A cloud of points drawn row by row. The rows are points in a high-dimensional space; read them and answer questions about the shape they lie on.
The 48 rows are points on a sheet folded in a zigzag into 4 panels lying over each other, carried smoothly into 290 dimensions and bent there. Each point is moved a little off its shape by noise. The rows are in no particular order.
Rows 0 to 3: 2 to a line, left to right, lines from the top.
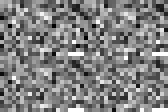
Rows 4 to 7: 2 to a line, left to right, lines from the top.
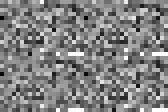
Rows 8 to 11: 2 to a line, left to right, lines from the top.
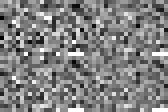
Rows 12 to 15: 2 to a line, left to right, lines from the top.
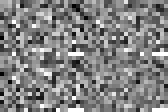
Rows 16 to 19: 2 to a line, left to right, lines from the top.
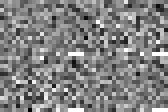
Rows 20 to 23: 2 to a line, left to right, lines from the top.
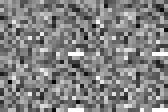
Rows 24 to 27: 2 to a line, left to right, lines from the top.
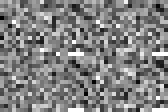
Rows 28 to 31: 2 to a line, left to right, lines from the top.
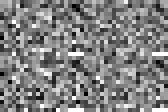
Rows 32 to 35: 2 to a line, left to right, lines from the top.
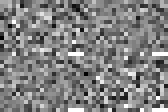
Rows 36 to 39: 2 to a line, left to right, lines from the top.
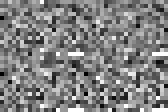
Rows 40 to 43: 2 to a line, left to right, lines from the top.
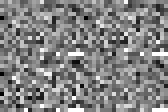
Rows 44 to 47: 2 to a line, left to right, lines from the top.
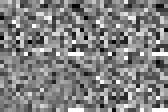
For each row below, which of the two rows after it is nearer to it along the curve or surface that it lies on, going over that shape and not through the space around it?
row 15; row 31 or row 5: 31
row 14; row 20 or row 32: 20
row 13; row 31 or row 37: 31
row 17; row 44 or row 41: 44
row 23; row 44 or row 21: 44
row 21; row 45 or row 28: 28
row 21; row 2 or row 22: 22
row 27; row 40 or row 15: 15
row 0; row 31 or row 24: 31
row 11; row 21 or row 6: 6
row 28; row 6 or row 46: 46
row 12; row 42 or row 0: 0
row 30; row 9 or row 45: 45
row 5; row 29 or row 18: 18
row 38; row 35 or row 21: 35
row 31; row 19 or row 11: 11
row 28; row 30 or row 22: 22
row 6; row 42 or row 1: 42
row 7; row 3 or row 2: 3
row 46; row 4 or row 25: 25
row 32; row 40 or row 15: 15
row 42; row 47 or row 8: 8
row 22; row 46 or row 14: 46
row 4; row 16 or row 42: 42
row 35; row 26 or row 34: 26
